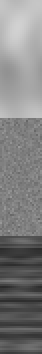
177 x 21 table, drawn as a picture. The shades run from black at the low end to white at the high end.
The table splits into 3 rows of 1 panel. Panel 1,1: high, smooth. Panel 2,1: middling, fine-grained, faint in contrast. Panel 3,1: low, streaked across.
